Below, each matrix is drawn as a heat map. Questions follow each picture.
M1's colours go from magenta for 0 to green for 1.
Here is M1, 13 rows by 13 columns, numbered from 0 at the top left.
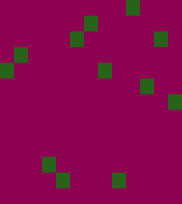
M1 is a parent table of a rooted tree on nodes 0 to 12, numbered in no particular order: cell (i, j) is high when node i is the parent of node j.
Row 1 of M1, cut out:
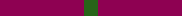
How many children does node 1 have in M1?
1
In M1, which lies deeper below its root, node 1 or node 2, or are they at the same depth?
node 1
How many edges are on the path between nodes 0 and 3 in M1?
6
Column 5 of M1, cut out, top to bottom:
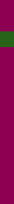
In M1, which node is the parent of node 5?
2
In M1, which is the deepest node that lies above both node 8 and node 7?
11
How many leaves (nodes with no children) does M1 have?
4
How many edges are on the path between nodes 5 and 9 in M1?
5
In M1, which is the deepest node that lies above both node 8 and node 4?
11
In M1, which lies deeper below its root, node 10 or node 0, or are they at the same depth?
node 0
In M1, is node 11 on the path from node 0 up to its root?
yes
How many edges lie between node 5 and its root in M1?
1
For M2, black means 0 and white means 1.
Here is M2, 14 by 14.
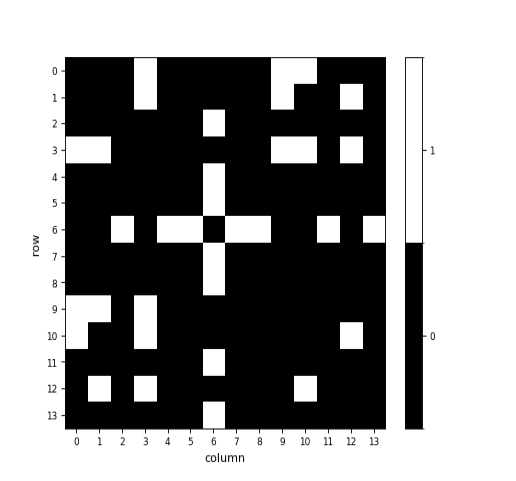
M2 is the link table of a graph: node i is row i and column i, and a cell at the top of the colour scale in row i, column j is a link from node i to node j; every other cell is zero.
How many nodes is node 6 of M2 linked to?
7
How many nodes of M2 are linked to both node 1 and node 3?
2
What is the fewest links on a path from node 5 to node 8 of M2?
2
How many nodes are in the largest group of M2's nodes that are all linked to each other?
3
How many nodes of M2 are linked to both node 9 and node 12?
2
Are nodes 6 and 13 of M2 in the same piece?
yes
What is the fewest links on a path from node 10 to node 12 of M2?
1
